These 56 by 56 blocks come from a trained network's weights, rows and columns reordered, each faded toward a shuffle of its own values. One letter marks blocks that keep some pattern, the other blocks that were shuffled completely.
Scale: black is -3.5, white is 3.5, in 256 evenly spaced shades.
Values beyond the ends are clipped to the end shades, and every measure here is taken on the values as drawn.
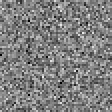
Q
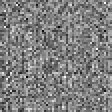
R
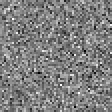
Q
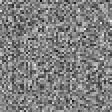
R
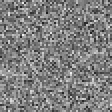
Q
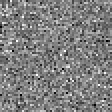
Q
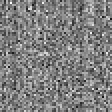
R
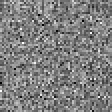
R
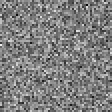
Q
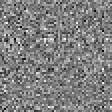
R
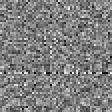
R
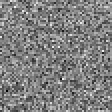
Q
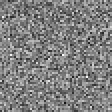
Q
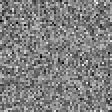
Q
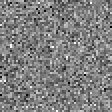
Q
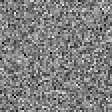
Q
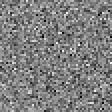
Q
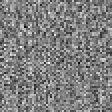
R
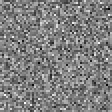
Q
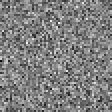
Q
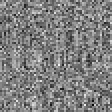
R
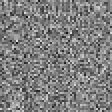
R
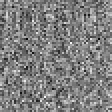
R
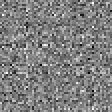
R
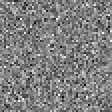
Q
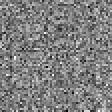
R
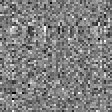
R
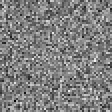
Q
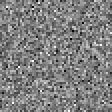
Q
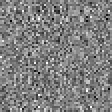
R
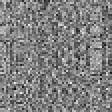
R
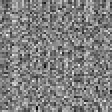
R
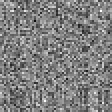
R
